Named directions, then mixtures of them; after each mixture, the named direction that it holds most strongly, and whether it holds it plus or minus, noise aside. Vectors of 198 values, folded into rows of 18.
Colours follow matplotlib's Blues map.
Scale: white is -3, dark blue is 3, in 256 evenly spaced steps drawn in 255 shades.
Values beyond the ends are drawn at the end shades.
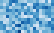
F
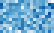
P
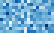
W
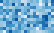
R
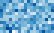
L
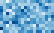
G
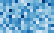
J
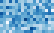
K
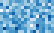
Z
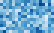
R, minus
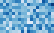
W, plus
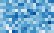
L, minus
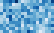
J, plus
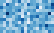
W, plus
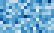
F, minus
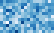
G, minus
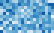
G, minus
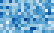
K, plus
